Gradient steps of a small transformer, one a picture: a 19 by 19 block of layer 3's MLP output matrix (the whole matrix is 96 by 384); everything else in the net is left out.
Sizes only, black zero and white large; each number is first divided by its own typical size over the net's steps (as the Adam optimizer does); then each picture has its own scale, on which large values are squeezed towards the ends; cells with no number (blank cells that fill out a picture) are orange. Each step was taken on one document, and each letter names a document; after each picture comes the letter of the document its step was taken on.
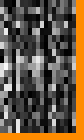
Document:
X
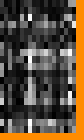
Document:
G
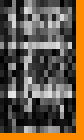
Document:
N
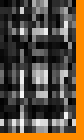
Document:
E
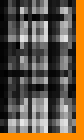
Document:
E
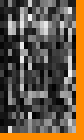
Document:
G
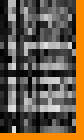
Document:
N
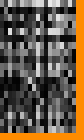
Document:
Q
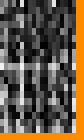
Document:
X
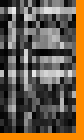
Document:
N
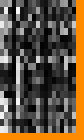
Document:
X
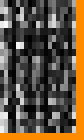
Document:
X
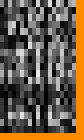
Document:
Q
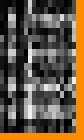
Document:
N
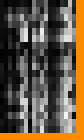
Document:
E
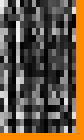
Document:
X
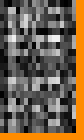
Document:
N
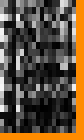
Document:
X
